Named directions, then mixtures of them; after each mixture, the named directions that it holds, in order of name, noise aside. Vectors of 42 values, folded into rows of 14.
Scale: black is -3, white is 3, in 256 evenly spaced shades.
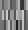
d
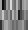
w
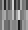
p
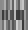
d, p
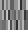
d, p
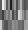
w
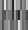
p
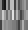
p, w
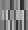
d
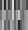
p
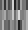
p
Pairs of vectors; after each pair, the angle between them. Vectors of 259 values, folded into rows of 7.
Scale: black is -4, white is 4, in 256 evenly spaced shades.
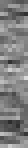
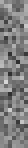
orthogonal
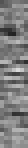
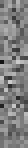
partly opposed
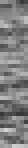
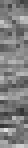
nearly parallel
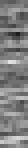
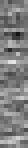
nearly parallel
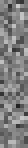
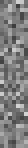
nearly opposite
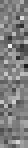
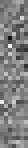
nearly parallel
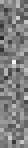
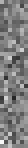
orthogonal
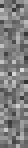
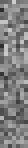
partly opposed
